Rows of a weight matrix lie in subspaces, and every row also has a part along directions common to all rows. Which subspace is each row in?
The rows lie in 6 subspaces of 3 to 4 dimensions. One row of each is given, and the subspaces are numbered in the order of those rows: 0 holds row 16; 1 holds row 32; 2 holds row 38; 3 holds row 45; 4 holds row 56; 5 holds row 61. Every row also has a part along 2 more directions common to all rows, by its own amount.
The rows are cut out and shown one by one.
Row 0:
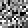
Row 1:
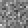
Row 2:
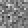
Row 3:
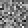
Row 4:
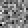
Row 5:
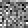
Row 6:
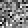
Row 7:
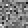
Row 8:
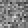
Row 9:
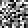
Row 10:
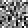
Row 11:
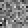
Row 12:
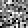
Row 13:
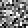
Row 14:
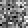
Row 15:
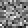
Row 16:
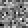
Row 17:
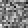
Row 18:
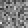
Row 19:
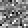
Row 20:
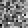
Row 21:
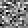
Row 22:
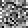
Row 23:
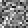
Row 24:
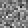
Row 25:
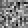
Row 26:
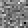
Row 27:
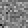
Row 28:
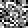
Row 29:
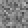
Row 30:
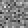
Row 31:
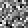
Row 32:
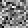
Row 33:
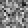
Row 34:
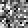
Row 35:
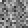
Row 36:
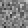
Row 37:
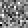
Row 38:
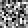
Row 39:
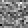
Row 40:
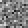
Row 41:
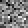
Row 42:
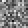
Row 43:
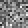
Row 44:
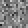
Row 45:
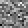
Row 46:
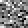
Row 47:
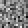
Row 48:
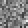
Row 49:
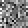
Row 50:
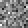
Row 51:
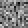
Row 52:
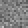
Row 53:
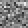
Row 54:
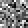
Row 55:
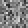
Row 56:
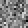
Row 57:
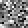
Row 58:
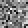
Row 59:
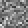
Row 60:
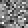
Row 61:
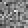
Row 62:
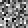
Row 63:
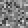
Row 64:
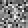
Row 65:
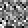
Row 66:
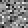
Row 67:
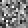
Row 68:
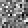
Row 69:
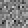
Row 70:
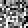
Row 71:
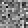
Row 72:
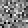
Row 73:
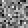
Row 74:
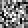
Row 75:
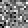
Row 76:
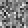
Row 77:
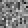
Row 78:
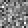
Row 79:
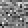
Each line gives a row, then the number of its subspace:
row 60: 3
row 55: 3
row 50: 5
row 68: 4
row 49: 1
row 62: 2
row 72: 4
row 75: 0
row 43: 1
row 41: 3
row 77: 2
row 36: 5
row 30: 0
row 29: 0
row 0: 5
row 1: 5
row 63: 0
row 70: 4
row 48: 4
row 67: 2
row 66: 3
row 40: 5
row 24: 5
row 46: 3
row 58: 4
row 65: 5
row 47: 4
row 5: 1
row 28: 1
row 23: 1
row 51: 2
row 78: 2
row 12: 5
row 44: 3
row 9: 0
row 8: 4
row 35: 0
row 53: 0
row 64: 4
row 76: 0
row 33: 0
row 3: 5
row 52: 1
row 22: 1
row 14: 4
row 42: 0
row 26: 2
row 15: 5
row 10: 2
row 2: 3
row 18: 2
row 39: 3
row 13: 5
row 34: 1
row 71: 0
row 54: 0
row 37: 2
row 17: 4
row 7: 4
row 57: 3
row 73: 2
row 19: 5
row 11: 1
